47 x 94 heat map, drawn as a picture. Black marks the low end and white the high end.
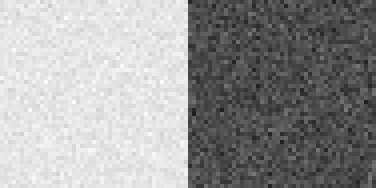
It is made of 1 by 2 panels. Panel 1,1: very high, fine-grained, faint in contrast. Panel 1,2: low, fine-grained.
